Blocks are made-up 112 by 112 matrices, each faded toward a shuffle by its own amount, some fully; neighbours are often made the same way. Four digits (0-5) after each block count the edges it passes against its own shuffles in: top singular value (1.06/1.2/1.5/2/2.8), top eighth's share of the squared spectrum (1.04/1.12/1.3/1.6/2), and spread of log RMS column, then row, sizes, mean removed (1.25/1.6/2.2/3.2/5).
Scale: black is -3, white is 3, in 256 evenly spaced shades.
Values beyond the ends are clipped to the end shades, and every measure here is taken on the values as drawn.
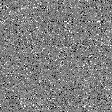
3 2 0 2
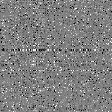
4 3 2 2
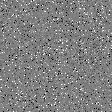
2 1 0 0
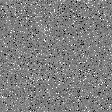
3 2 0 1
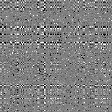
5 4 3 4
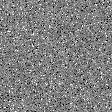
0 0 0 0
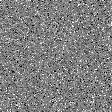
2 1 0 0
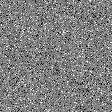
0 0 0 0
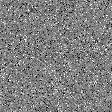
1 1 0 0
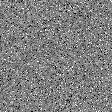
2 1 0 0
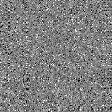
4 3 2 2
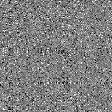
4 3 2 2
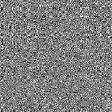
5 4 3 3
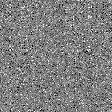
3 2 1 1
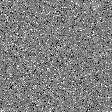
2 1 0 0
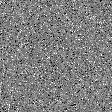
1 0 0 0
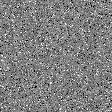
0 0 0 0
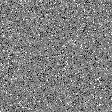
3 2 0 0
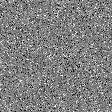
2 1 0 0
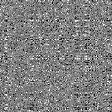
4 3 2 2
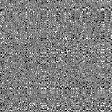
5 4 3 3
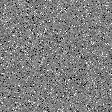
0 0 0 0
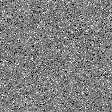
0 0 0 0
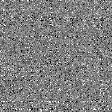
1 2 3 3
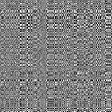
5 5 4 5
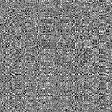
5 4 3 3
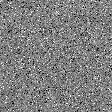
2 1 0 0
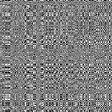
5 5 4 4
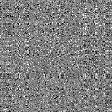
4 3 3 2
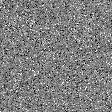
1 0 0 0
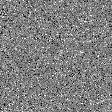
0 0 0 1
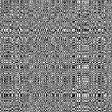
5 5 4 4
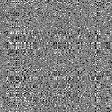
5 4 3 3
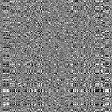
5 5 4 4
